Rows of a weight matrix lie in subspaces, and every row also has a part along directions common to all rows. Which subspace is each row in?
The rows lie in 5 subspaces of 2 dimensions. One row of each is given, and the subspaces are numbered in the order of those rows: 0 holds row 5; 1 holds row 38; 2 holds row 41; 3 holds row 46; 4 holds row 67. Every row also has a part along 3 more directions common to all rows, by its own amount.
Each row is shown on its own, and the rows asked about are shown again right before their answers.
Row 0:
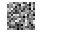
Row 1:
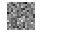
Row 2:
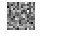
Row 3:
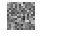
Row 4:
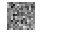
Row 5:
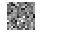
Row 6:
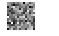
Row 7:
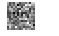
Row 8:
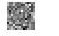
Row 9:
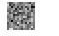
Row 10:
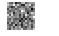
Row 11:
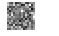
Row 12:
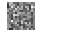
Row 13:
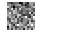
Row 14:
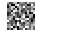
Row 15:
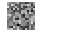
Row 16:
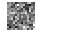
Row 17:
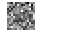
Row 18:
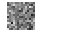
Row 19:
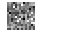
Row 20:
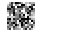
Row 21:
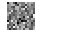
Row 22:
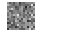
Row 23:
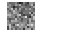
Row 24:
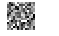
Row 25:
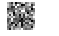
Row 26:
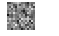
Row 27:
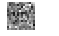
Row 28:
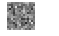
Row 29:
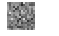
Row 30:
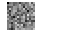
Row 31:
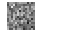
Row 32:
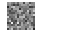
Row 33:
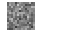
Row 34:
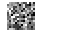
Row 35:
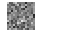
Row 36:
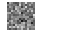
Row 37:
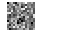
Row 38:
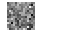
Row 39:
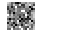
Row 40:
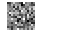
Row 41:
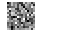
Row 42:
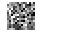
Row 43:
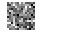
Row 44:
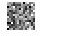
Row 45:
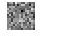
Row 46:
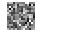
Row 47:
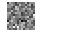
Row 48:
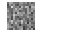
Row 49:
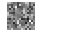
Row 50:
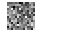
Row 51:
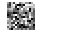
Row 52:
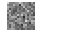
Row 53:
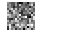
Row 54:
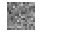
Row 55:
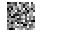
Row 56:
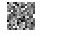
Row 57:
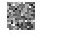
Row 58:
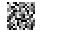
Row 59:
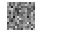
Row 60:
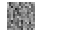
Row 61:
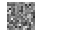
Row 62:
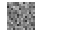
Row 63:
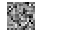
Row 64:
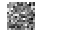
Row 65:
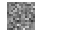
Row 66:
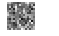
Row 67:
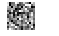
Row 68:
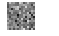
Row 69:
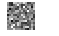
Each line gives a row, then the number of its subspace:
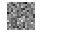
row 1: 0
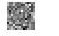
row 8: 3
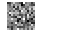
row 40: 2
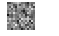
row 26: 3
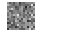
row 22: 1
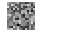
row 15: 0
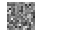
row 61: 3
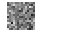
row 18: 1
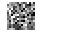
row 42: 2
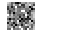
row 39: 3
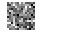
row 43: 1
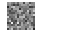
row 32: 1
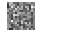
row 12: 4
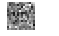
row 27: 4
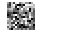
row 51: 4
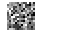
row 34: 2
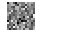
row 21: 0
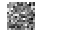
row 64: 2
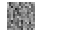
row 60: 4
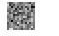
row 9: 4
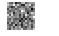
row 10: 3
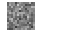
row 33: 4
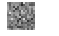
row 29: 2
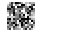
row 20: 3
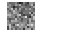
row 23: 1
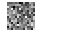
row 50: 1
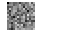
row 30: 2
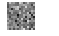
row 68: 1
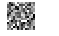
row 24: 0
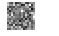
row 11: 3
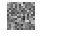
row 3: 2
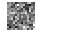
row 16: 4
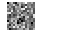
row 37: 0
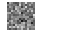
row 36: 0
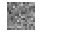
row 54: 2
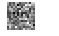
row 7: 4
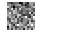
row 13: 1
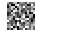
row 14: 0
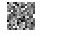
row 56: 0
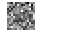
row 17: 3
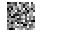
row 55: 2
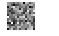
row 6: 1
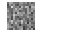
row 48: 4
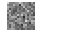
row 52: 2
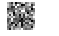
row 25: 3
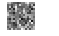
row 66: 3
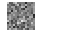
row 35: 0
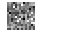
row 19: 2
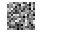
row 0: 2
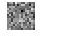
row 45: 3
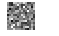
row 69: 0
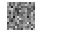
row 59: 4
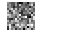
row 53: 1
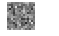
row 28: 3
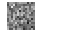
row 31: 4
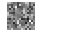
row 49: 3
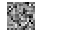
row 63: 3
